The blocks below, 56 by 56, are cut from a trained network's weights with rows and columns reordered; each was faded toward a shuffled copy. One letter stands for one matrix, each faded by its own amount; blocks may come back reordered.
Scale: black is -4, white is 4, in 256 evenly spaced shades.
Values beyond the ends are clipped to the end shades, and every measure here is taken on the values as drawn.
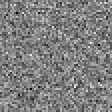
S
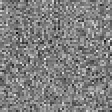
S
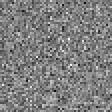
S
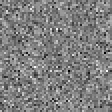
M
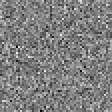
S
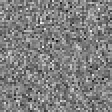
S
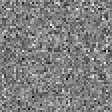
M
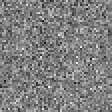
S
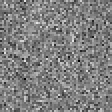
S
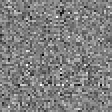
M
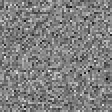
S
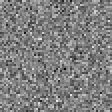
S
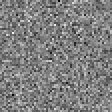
S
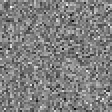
S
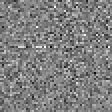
M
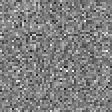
M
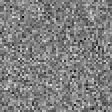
S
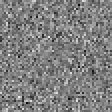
M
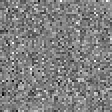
M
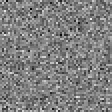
M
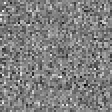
M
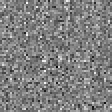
M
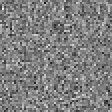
S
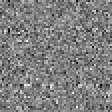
M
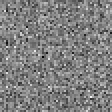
S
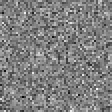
S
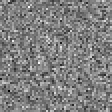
S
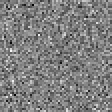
S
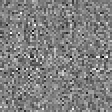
M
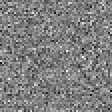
S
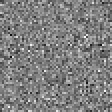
M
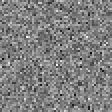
S
